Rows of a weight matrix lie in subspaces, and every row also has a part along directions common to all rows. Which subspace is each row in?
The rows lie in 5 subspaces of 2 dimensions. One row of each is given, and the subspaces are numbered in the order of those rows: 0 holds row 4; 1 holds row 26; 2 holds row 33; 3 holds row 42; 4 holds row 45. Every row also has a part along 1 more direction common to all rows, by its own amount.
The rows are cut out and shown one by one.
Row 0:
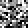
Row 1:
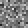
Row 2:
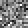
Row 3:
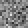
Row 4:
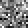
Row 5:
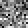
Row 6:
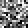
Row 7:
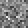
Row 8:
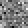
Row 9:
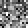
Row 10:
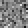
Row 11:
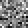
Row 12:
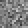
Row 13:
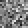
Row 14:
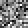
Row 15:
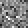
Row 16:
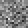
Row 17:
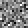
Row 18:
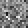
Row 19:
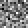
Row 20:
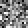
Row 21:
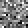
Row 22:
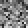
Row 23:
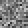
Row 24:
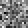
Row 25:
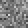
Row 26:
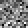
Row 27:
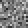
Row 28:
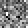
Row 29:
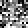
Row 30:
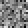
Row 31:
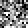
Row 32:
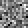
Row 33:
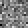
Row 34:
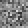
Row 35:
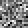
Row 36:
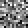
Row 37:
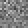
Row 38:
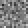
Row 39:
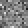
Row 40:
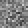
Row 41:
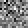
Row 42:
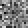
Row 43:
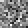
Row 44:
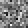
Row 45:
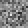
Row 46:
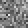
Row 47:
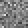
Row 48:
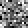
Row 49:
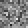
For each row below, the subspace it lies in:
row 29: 2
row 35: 1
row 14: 1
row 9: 2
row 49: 4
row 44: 4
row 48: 2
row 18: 2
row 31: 0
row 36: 3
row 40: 4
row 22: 1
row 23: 1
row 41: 0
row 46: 0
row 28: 2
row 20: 3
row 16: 4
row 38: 3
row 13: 4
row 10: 1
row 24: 3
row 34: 4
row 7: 2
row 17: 1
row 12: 4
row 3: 4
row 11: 0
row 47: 3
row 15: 2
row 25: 0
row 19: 3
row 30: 1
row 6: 3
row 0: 0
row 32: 1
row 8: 2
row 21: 3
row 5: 0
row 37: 0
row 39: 2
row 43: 4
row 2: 1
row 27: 0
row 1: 2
